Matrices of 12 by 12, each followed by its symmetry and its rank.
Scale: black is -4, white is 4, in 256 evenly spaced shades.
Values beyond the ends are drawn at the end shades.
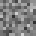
antisymmetric, full rank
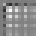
symmetric, rank one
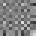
symmetric, rank two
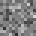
antisymmetric, full rank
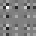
symmetric, rank one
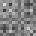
symmetric, rank two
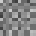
symmetric, rank two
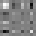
symmetric, rank one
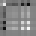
symmetric, rank one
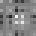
symmetric, rank two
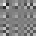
symmetric, rank one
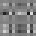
neither, rank one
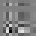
neither, rank one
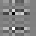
neither, rank one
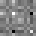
symmetric, rank two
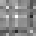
symmetric, rank two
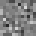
antisymmetric, full rank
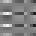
neither, rank one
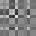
symmetric, rank one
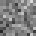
antisymmetric, full rank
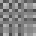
symmetric, rank one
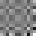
symmetric, rank one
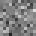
antisymmetric, full rank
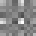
symmetric, rank two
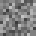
antisymmetric, full rank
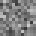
antisymmetric, full rank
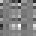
neither, rank one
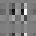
neither, rank one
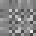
symmetric, rank two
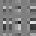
neither, rank one
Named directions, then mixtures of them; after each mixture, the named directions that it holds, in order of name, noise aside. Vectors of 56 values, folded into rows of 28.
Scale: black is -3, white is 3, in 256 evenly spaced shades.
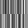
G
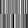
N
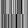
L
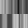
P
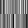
N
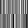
N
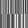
G, N, P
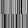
L, N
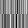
G, L, N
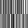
G, L, N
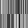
G, N, P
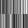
G, P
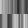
P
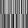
L, N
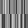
G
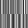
G, N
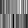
N, P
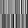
L, N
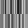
G, L, P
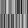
L, N, P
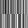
G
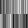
N, P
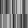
L, P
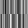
G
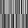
L, N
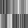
P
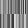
G, N, P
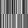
L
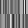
G, N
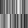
G, L, P
